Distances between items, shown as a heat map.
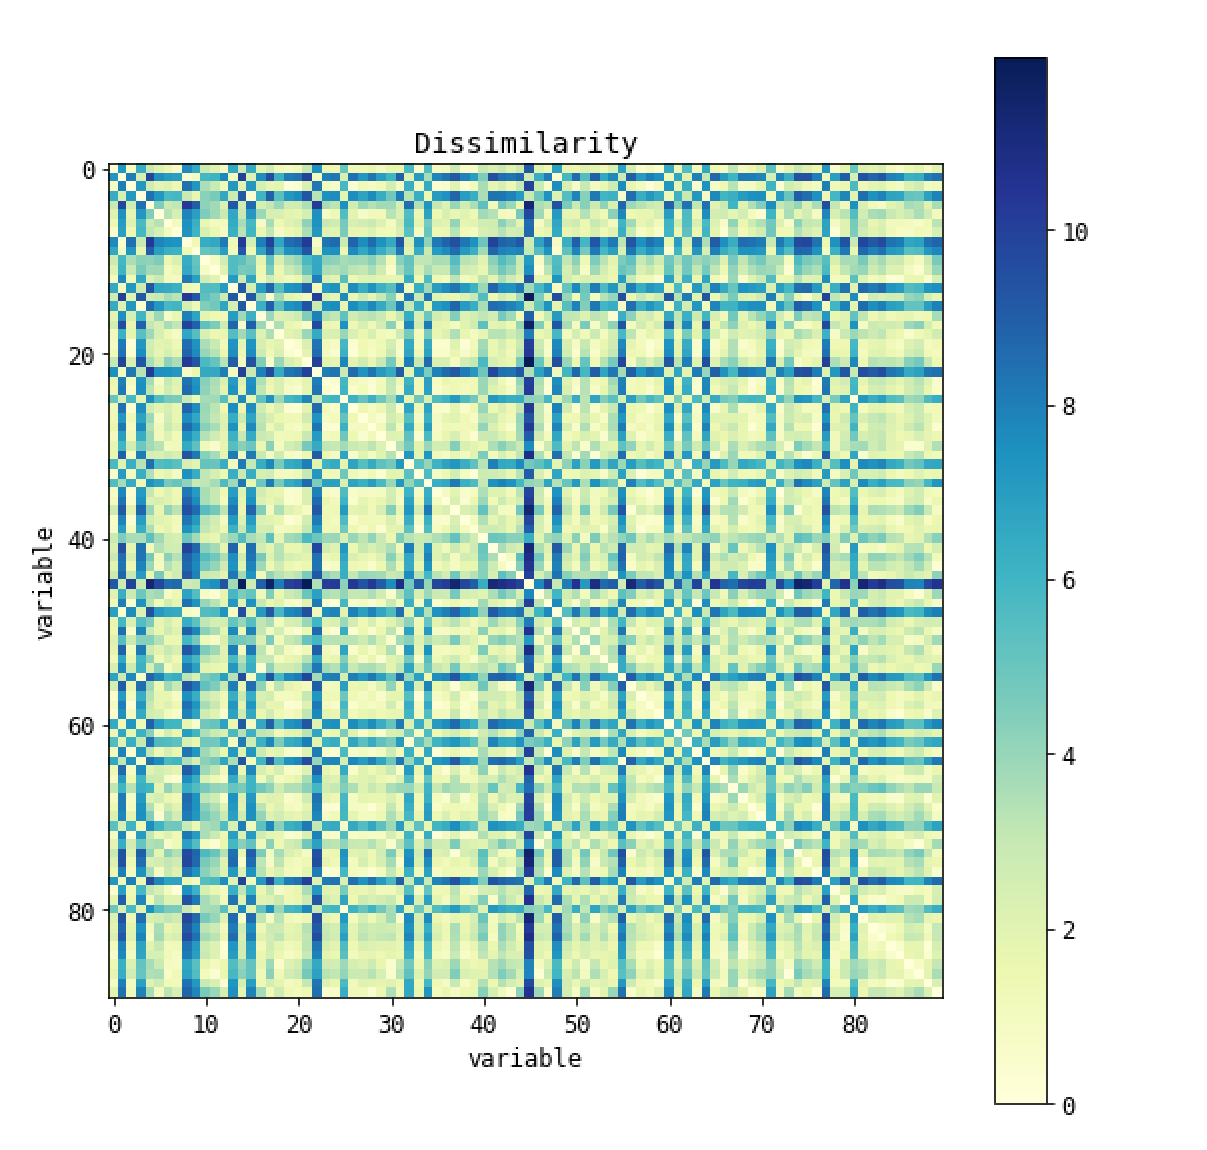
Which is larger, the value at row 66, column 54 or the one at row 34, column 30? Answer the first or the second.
the second
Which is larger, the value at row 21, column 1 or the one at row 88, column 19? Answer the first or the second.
the first
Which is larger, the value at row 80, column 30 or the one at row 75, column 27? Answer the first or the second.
the first
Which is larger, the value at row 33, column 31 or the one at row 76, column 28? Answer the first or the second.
the first
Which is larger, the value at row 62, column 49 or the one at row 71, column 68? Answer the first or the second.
the second
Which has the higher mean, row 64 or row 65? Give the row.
64
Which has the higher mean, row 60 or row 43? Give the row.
60
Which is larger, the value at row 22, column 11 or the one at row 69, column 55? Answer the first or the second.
the second
